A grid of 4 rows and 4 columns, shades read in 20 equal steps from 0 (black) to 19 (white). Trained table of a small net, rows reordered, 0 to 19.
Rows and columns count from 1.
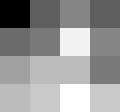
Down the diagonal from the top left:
0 9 14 15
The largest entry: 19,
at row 4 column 3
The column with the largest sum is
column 3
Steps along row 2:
up up down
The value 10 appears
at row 1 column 3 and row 2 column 4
